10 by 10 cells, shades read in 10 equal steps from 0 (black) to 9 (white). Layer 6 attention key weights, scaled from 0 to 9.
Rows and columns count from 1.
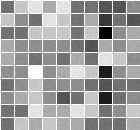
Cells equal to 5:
23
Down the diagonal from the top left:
4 5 7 5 4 8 4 1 5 6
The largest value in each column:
7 7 9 8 8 8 7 8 7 7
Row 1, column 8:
3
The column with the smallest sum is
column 8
